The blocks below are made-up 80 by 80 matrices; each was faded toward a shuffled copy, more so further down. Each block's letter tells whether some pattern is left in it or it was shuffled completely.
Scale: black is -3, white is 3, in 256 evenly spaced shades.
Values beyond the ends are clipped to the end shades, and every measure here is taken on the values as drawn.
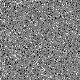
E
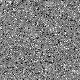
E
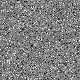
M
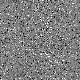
E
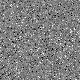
M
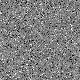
M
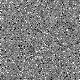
E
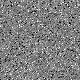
M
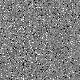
E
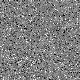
E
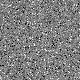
M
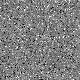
M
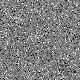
E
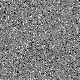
M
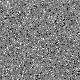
M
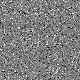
E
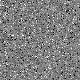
E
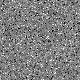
M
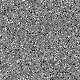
M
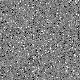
E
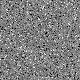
M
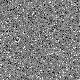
E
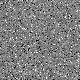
M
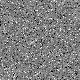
M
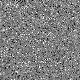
M
